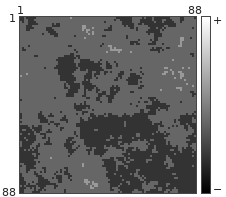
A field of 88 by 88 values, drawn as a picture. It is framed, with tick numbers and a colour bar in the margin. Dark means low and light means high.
Odd rows or columns: none. Calmest part: top left. Stripes: none. Mirror symmetry: none. Ninth with the lowest average: bottom right. Grain: blotchy.
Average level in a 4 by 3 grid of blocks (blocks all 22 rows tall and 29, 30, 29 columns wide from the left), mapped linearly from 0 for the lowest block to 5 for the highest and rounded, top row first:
4 5 4
4 3 5
3 1 2
3 3 0
